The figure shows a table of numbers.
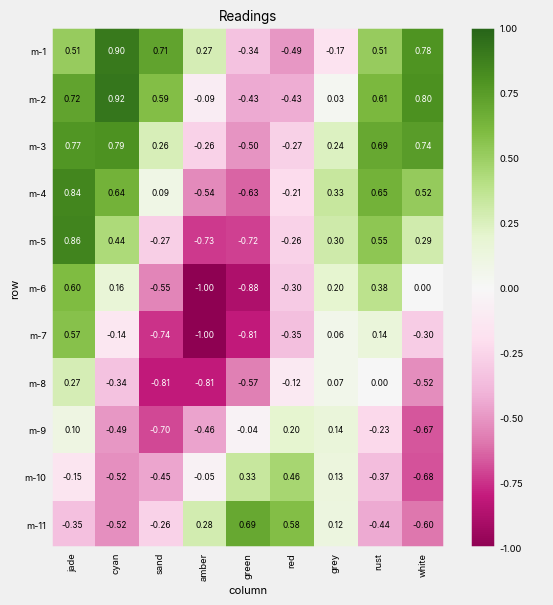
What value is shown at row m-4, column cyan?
0.64
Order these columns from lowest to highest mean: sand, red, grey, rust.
sand, red, grey, rust
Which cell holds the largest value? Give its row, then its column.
m-2, cyan
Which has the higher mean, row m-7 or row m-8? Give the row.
m-7
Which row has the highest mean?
m-2
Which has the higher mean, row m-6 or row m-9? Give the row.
m-6
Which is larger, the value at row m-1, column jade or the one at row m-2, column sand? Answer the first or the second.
the second
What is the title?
Readings
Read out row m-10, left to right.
-0.15 -0.52 -0.45 -0.05 0.33 0.46 0.13 -0.37 -0.68
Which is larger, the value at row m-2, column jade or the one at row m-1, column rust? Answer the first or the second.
the first
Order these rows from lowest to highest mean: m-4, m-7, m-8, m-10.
m-8, m-7, m-10, m-4
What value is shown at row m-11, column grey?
0.12
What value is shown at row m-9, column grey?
0.14
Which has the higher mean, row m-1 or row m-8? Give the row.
m-1
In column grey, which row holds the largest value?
m-4
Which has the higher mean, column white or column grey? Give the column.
grey
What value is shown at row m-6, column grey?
0.20
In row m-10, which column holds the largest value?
red
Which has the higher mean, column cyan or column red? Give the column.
cyan
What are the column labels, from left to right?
jade, cyan, sand, amber, green, red, grey, rust, white
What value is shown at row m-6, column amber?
-1.00
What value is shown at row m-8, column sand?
-0.81
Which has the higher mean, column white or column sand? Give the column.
white
